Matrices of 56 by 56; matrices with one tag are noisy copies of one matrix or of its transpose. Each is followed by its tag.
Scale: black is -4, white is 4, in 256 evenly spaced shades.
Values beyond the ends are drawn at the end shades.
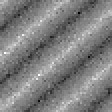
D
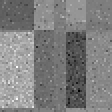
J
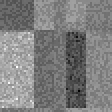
J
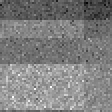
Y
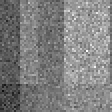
Y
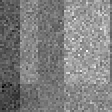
Y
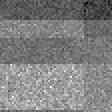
Y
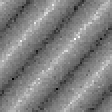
D
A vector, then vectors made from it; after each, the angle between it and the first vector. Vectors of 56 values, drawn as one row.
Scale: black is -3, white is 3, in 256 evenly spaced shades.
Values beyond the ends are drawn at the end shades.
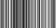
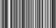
partly aligned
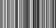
orthogonal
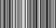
nearly opposite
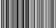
partly aligned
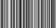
partly aligned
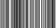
partly aligned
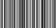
orthogonal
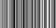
partly aligned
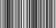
partly opposed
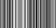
nearly opposite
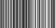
nearly parallel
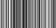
nearly parallel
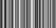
orthogonal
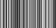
partly aligned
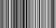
nearly parallel
